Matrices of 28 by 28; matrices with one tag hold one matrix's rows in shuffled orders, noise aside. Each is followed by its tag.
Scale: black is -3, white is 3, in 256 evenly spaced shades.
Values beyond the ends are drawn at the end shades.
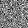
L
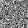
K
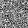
K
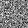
K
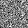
L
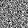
L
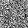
K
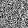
L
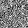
L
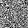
K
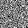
L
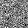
K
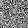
K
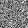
L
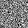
L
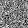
K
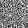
L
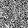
K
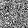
K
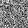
K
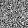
L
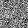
K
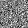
L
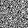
L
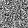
K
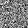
K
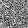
K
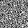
L
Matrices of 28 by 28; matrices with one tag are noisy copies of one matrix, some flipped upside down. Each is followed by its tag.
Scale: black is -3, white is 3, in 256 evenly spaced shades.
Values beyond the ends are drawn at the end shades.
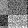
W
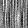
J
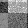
W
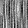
J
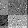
W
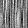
J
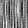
J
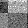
W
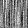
J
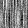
J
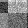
W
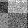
W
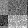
W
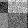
W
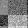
W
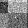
W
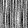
J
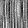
J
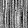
J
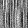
J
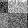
W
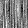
J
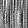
J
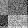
W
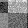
W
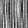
J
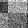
W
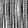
J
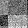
W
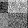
W
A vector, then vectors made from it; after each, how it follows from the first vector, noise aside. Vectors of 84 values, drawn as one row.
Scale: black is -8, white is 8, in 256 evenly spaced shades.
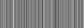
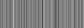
copied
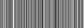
scaled up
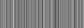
copied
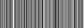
scaled up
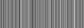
wrapped around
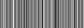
scaled up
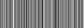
scaled up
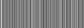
wrapped around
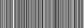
scaled up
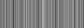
sign-scrambled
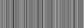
sign-scrambled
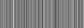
copied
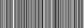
scaled up
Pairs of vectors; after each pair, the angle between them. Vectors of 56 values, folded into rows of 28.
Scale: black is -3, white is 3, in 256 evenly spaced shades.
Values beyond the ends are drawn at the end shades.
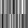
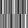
partly opposed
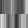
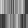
nearly opposite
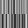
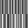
nearly opposite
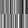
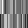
orthogonal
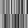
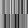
nearly parallel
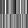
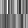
partly opposed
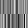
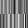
nearly opposite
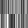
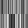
nearly parallel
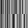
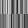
orthogonal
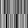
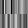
partly opposed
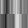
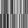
partly aligned
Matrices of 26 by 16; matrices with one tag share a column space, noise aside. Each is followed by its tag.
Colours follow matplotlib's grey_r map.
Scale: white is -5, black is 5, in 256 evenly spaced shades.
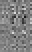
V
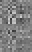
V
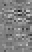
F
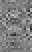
F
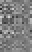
V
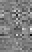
F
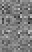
V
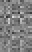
V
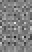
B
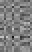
B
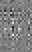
F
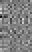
V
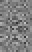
B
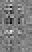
V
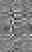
F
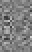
B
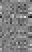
V
